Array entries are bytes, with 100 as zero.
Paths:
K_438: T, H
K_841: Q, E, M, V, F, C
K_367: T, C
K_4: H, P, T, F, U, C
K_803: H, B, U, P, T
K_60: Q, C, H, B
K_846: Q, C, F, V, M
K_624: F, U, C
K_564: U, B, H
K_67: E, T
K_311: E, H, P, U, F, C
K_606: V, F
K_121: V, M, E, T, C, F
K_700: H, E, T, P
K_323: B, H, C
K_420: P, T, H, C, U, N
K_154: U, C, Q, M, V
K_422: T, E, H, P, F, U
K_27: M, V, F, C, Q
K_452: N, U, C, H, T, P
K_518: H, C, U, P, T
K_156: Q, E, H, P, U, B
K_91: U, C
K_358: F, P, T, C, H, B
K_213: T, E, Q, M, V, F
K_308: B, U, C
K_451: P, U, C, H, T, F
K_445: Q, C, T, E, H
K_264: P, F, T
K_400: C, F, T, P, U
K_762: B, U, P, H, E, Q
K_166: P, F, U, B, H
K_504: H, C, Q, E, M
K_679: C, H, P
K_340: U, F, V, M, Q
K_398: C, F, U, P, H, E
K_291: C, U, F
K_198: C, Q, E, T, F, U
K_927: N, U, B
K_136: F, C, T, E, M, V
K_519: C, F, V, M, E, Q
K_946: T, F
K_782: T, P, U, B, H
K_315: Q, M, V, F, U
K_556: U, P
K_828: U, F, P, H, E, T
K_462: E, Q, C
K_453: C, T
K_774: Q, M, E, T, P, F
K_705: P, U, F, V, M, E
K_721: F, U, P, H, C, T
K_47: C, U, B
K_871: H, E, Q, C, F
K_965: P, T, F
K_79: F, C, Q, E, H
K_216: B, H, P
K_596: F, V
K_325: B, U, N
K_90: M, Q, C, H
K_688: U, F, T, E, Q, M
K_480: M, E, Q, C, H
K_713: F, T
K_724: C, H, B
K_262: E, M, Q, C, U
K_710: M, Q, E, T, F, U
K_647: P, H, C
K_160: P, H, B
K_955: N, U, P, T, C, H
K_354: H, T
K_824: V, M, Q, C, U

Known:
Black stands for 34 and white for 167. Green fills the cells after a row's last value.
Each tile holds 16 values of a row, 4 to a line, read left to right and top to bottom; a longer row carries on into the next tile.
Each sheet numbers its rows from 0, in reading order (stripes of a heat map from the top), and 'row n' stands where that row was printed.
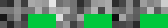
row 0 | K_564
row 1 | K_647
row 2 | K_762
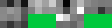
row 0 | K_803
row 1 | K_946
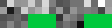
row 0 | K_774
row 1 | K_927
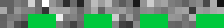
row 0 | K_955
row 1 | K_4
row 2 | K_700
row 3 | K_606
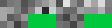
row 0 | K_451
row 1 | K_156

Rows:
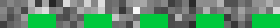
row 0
K_824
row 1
K_841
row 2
K_213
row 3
K_216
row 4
K_340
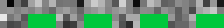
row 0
K_354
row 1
K_871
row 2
K_311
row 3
K_121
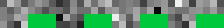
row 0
K_67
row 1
K_325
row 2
K_965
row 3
K_462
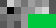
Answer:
K_480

